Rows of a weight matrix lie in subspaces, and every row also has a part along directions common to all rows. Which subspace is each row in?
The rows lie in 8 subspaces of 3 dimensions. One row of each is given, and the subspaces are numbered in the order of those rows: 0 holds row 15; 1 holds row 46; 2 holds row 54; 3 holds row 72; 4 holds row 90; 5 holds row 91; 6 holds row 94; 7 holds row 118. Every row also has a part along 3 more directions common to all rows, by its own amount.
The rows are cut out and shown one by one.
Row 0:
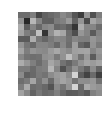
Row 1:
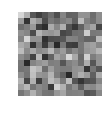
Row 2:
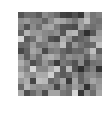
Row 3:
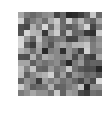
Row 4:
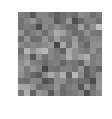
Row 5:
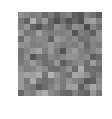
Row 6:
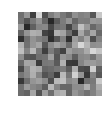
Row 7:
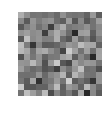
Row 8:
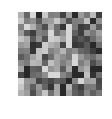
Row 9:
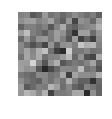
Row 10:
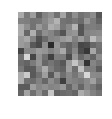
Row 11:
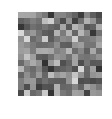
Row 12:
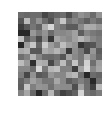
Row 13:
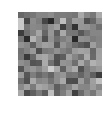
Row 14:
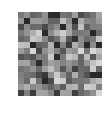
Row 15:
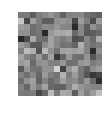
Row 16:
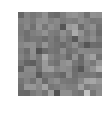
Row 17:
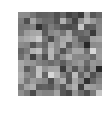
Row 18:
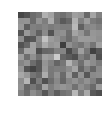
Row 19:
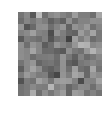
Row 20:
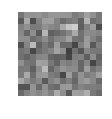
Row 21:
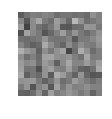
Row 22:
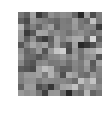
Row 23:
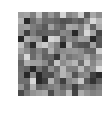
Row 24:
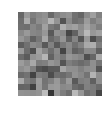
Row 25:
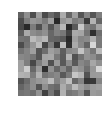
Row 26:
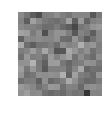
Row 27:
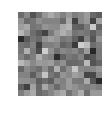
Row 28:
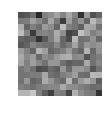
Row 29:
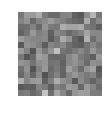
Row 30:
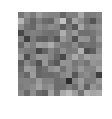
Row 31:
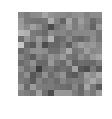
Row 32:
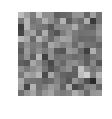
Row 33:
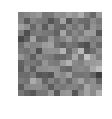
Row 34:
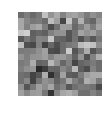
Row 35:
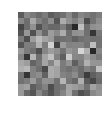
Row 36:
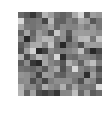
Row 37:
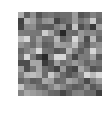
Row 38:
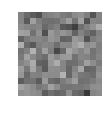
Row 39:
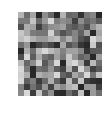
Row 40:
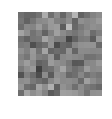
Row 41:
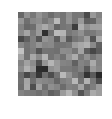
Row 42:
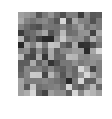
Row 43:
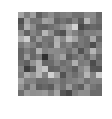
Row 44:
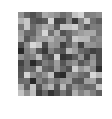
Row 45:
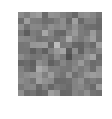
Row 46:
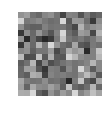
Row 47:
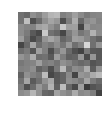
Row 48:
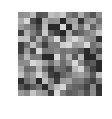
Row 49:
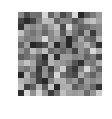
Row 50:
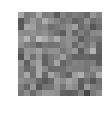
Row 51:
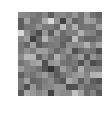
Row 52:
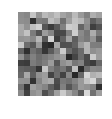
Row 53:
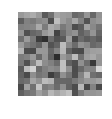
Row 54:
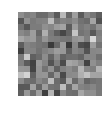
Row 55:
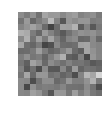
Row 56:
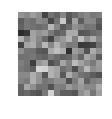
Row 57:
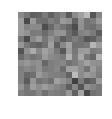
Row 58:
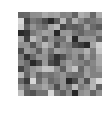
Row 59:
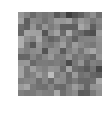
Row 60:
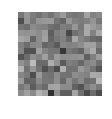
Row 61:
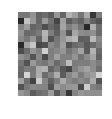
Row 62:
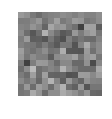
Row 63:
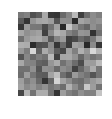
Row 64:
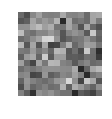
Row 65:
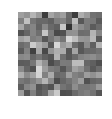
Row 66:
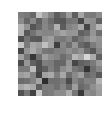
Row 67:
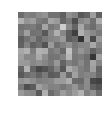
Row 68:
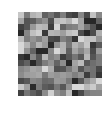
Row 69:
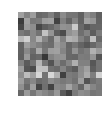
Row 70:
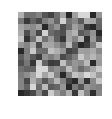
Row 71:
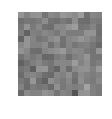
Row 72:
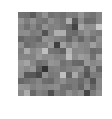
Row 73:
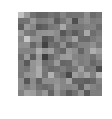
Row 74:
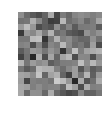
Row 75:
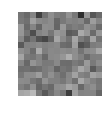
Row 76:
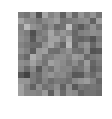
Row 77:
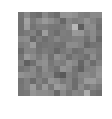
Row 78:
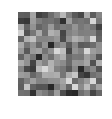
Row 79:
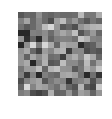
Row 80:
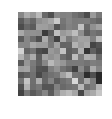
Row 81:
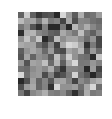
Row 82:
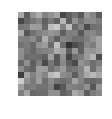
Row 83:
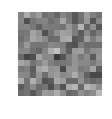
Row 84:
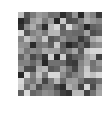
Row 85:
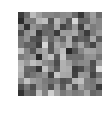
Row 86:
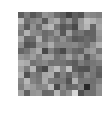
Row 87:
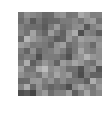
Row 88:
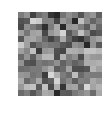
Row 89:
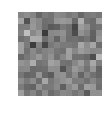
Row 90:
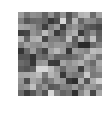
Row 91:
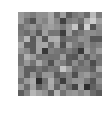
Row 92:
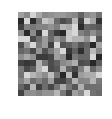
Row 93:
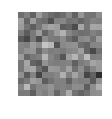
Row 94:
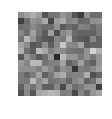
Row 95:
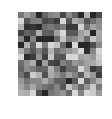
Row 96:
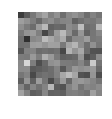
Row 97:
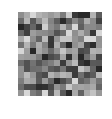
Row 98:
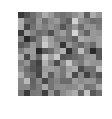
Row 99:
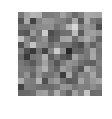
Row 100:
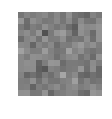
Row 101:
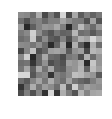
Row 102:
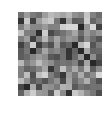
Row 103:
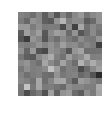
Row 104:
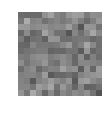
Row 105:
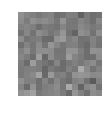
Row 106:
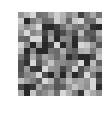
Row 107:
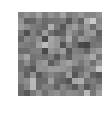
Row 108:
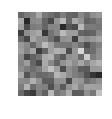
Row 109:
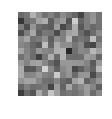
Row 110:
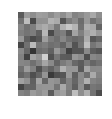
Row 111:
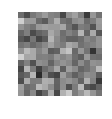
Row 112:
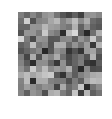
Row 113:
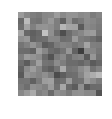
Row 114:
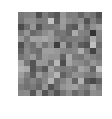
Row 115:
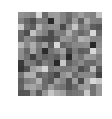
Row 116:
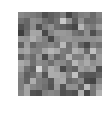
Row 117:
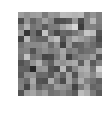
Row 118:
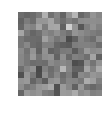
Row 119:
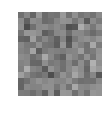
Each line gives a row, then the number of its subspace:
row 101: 2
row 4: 3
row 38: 0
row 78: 1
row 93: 3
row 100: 4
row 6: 2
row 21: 6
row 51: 4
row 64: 1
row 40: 7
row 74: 4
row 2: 5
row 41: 4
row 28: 1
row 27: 0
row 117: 5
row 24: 0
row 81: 7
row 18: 6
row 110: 0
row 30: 1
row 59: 5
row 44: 6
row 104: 4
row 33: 5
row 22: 1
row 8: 2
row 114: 2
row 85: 6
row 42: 1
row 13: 4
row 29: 0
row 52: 3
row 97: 4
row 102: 0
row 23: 5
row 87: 1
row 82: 7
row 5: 3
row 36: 6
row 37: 0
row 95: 1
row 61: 5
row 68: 5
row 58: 4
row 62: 6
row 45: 7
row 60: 0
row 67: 0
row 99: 0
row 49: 7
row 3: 5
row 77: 7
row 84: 7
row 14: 7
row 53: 6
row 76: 2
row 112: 5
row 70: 4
